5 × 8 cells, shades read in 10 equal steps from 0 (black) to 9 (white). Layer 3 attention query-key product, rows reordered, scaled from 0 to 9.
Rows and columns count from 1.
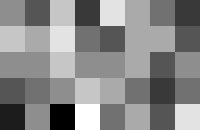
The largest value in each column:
7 6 8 9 8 6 6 8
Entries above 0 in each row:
8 8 8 8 7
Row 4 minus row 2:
-4 -2 -3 3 3 -2 -4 1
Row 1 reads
5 3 7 2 8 6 4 2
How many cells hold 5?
8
